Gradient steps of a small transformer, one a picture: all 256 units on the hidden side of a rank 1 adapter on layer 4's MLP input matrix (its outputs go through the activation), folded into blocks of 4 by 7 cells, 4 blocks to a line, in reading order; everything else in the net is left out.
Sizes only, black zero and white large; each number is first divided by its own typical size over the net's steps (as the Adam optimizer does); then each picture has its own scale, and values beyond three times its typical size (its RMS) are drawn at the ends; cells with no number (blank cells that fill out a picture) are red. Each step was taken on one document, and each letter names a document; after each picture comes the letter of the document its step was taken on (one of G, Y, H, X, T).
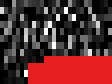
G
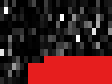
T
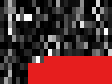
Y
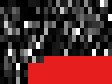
G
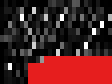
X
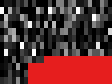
G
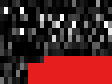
T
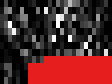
X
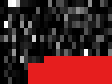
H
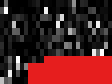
T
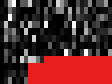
H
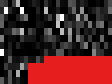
T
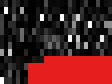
T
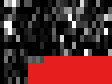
H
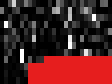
H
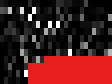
X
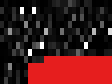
X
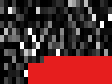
G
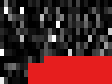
T
